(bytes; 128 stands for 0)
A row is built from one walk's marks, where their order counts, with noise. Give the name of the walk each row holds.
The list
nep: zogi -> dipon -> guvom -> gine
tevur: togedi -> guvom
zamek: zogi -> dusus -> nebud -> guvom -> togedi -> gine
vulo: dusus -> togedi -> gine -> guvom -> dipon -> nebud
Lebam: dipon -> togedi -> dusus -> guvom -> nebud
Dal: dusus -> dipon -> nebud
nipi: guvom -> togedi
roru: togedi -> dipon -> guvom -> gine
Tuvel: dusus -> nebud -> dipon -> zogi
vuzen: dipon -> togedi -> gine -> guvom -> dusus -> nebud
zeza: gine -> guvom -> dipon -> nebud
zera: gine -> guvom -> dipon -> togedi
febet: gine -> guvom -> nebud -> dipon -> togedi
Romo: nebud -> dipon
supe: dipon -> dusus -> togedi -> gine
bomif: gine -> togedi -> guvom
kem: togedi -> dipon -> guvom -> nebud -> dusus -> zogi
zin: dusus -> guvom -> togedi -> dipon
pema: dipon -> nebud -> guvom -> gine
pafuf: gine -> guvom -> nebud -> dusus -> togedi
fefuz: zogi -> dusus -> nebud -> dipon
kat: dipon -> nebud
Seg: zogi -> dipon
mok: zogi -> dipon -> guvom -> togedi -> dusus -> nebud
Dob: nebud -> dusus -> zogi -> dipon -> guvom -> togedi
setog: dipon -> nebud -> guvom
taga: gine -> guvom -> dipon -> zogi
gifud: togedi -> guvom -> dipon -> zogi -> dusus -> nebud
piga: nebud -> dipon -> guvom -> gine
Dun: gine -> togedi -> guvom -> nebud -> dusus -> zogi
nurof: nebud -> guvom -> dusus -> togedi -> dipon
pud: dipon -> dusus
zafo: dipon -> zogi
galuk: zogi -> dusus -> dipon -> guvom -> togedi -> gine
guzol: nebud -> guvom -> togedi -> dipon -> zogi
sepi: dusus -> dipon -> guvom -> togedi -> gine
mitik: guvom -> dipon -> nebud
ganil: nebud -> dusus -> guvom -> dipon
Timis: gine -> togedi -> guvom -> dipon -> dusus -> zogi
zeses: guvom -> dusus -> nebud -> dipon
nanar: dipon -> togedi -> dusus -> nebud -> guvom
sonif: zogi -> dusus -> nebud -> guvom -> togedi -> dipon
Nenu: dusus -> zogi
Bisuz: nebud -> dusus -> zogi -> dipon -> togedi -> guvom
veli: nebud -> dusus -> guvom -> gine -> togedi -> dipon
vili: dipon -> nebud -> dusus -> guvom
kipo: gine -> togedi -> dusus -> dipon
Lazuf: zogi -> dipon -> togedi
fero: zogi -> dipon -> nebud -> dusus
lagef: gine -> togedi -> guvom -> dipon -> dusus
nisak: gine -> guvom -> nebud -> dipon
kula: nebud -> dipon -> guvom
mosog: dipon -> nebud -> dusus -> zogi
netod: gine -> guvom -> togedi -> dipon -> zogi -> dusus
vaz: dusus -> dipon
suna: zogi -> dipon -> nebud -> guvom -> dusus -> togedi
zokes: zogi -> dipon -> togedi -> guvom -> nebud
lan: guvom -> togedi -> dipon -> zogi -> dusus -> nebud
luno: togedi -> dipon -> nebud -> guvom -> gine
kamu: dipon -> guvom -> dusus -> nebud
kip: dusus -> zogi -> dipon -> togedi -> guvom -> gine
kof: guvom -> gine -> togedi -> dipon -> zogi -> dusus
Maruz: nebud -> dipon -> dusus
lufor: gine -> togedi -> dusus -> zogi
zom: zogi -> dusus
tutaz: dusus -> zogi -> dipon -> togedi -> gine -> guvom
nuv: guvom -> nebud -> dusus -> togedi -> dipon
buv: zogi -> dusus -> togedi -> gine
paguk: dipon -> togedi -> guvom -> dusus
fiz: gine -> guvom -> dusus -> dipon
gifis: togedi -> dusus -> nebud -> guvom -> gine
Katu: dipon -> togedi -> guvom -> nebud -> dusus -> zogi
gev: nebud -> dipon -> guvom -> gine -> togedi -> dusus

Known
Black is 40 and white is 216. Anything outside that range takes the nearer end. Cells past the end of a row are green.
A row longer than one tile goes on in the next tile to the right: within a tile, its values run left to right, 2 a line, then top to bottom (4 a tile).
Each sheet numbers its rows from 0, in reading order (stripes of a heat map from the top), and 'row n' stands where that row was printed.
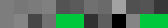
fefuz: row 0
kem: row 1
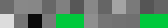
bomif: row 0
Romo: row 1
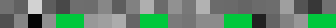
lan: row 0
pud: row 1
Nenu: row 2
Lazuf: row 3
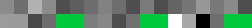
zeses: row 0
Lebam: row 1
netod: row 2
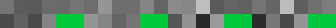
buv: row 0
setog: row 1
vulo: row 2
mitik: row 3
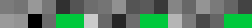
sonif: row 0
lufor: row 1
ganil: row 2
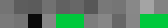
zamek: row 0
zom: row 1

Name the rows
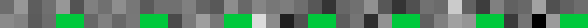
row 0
vili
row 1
Seg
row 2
kat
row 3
kipo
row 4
suna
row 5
nipi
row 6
zokes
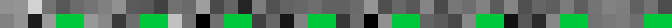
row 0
tutaz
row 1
Katu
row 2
Timis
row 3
galuk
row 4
mok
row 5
piga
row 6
roru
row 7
mosog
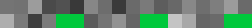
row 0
zera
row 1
supe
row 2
paguk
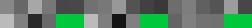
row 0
nurof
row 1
febet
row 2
kamu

